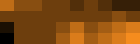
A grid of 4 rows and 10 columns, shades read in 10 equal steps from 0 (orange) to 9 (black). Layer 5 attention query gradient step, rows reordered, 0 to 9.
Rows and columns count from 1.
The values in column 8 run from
2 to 6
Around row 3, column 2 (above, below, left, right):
5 5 8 5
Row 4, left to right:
9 5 5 5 3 1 3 2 1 0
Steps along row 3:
down same same down down up down down down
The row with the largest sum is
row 1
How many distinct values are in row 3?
6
